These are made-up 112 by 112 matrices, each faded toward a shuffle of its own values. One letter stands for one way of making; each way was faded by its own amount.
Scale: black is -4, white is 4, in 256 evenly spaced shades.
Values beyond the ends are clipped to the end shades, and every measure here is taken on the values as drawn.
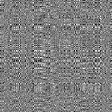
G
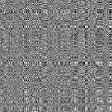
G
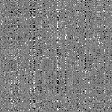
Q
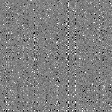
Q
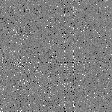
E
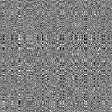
G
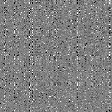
Q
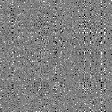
Q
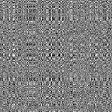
G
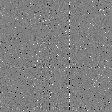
E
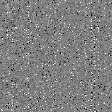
E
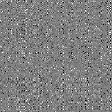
Q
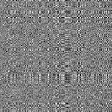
G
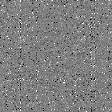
E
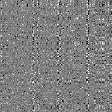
Q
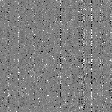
Q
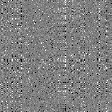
Q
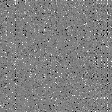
E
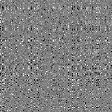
Q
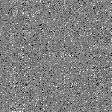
E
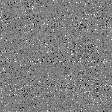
E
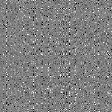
Q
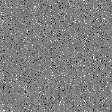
E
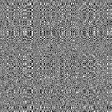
G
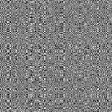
G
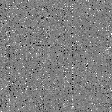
E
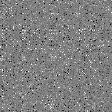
E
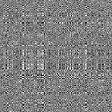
G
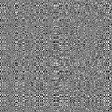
G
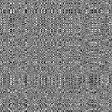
G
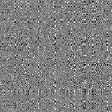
Q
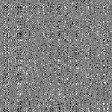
Q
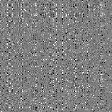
Q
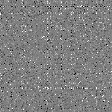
E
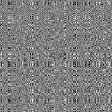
G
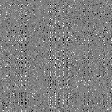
Q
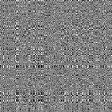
G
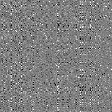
Q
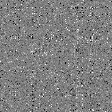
E
